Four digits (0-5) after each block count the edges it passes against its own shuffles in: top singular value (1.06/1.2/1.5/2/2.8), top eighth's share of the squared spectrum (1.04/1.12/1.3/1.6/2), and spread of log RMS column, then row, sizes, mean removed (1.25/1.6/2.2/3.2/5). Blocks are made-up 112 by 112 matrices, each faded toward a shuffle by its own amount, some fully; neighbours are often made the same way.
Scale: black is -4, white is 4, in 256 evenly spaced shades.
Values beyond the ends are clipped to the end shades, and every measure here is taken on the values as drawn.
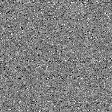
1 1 0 2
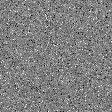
0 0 0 0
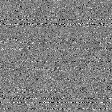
2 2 0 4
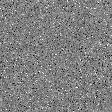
0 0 0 0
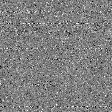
2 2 0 3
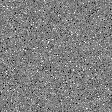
0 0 0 0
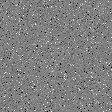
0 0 0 0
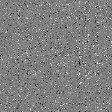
2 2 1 1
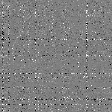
3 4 3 3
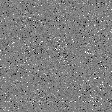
2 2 1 1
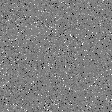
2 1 0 0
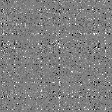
3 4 3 3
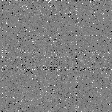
3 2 1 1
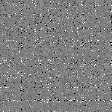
3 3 2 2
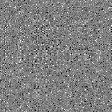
4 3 2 2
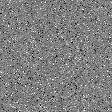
3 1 0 0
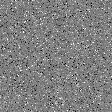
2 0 0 0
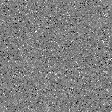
3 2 0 1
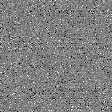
4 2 1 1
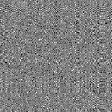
5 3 3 3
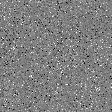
0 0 1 0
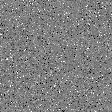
0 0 0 0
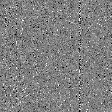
2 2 3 0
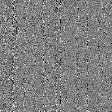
2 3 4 0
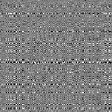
5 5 3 4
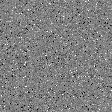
2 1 0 0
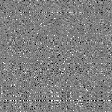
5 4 2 3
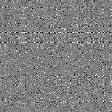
4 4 1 3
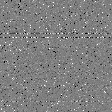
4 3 0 1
